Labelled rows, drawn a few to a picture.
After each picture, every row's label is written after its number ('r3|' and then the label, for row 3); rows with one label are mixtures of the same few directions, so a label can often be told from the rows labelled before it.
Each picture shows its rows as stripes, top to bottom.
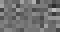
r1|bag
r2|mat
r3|mat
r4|mat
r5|mat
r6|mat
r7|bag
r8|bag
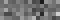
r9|mat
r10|bag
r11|mat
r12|bag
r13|bag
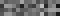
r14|bag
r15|bag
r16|mat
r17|bag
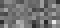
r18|bag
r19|mat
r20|mat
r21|mat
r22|bag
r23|mat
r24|mat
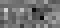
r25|bag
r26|bag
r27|mat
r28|mat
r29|mat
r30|mat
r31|bag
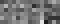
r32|mat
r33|mat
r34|mat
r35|mat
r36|mat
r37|mat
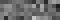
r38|bag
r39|bag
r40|bag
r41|mat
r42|mat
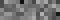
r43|bag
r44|mat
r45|bag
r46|bag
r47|bag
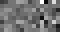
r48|mat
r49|bag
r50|bag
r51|mat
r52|mat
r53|mat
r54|bag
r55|bag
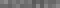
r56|mat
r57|bag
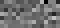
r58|bag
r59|bag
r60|mat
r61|mat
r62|mat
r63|bag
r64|mat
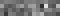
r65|bag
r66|bag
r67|mat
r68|mat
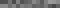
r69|mat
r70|mat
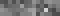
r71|mat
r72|bag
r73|bag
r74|bag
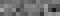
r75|bag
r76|bag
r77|mat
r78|mat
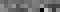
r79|mat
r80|mat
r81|mat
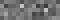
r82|bag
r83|bag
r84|bag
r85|mat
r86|mat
